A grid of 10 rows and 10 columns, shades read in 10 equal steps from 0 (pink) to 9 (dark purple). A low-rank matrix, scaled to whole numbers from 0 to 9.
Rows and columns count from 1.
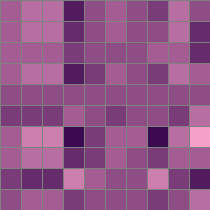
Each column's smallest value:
4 2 2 2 4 4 4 2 3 0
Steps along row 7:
down same up down down same up down down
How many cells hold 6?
16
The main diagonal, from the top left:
4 3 4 8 5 6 4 6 6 3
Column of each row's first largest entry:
4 4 10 4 1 1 4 4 10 4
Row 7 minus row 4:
0 -1 -1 1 0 0 -1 3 0 -4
